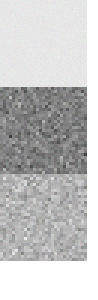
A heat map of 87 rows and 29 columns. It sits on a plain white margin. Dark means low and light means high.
The table splits into 3 rows of 1 panel. Panel 1,1: very high, flat. Panel 2,1: middling, fine-grained. Panel 3,1: high, fine-grained.
